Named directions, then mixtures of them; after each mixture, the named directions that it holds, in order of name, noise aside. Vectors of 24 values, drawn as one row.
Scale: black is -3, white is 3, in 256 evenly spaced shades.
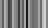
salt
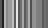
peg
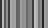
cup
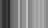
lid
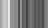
lid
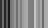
cup, lid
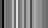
lid, peg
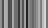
salt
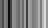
lid, salt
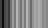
lid, peg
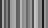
cup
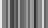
cup, peg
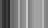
lid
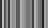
cup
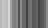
lid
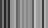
cup, lid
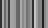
cup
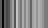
lid, peg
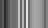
lid, salt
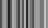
cup, salt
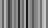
salt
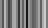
salt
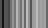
lid, peg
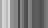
lid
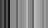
cup, lid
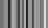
cup, salt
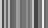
cup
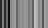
cup, lid
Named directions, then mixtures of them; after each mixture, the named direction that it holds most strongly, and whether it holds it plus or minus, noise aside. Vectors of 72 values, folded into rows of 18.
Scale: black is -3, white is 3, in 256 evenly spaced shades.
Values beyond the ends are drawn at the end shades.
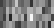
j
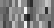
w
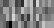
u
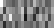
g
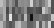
j, minus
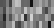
j, plus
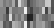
w, plus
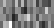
u, minus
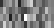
w, minus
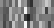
w, plus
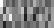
g, plus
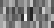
j, minus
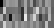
g, minus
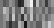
u, plus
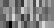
u, plus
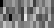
g, minus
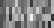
j, plus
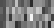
j, plus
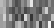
j, minus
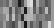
w, minus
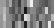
w, minus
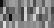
g, minus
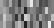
w, minus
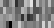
u, plus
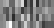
u, minus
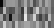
g, minus
